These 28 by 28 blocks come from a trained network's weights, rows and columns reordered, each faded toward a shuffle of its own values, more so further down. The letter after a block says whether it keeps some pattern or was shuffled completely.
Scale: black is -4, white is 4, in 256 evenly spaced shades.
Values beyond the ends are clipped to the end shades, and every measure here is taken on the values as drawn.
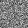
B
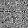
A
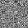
A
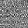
A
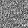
A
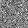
B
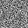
B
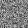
A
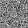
A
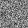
B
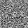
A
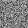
B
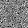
B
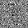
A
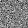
B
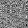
A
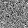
B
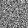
B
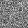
A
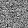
B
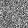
B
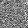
A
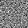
A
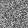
B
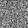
B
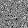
B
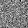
B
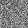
B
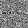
A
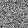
B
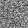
B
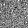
B
